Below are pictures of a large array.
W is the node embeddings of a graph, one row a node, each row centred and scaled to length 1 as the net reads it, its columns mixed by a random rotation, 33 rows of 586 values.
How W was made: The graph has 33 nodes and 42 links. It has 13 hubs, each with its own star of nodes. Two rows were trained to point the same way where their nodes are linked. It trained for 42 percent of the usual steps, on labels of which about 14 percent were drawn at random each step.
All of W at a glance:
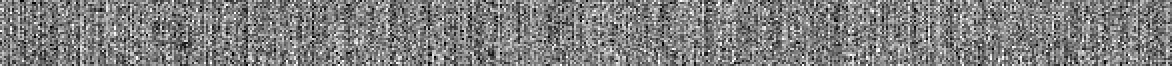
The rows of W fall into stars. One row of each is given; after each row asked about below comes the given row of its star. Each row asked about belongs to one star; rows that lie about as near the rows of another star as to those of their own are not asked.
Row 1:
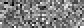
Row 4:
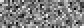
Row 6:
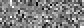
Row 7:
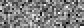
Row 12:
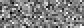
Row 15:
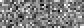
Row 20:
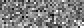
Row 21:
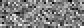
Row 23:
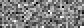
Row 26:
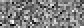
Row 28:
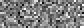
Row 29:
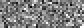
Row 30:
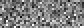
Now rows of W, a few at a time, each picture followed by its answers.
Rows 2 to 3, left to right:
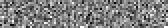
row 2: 12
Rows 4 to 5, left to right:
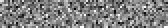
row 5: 4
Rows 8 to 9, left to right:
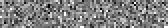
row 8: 12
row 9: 6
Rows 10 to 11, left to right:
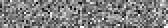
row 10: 23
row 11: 29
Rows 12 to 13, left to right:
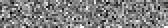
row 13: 30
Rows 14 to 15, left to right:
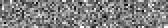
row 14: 20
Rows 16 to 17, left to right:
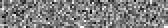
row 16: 21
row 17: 29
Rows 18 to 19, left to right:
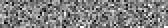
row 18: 7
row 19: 15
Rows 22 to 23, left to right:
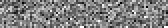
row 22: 21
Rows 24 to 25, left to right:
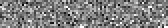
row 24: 20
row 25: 1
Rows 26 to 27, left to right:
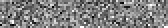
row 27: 26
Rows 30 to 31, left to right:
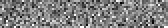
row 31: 26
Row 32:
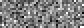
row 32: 28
